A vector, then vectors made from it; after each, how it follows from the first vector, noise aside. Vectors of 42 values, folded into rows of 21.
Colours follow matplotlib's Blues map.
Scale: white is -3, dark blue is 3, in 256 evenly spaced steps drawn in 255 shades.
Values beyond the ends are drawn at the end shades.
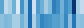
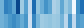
negated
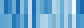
negated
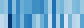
reversed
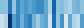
reversed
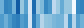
negated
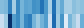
reversed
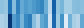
reversed
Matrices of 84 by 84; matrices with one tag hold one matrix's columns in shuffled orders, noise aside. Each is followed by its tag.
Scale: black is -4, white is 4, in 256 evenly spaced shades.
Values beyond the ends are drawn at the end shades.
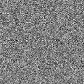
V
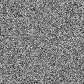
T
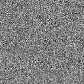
V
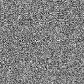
V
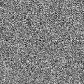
V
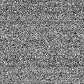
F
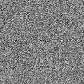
V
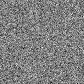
T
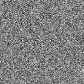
V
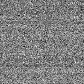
F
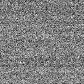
F
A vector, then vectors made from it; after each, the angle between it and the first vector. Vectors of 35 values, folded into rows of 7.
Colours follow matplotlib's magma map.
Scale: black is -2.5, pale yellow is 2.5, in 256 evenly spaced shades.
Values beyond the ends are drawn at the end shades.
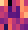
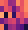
partly aligned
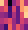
nearly parallel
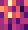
partly opposed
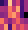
nearly opposite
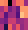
nearly parallel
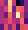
partly opposed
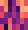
nearly parallel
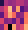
partly opposed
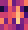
partly opposed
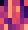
nearly opposite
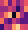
orthogonal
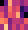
nearly opposite
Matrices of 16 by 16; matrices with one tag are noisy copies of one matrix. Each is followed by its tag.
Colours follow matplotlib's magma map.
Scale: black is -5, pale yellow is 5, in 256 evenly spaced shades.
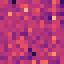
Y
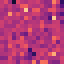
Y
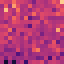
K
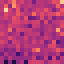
K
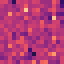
Y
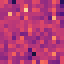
Y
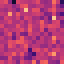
Y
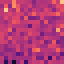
K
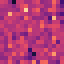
Y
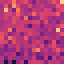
K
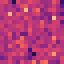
Y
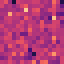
Y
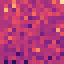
K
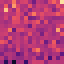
K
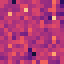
Y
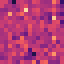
Y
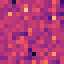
Y
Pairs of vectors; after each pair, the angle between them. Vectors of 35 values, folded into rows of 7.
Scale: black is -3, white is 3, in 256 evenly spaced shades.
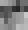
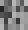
partly aligned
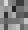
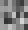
partly aligned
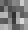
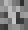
nearly opposite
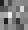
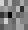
nearly opposite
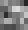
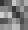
partly opposed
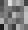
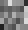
nearly parallel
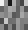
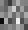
partly aligned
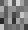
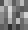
partly aligned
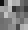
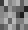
partly aligned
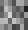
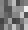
nearly opposite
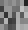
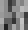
orthogonal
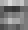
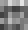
nearly parallel
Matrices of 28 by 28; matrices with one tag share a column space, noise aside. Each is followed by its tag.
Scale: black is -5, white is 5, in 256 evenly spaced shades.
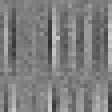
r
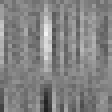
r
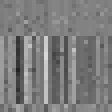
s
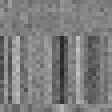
s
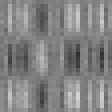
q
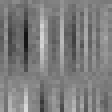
r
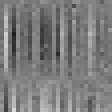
r
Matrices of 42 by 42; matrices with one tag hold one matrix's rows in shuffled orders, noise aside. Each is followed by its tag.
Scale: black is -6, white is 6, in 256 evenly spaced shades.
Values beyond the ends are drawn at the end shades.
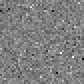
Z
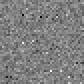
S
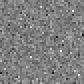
Z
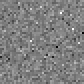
Z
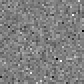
Z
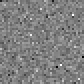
Z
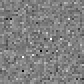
S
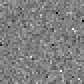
Z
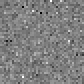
S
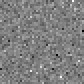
Z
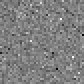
Z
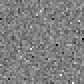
Z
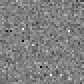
S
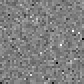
Z
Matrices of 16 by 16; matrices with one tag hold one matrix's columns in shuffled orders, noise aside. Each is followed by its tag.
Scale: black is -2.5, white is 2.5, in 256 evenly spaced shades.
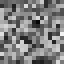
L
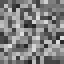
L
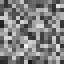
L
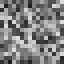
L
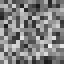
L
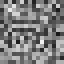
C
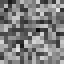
C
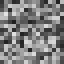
C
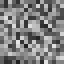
L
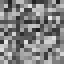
C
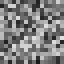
L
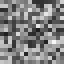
C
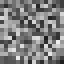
L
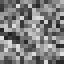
L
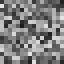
L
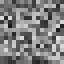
L
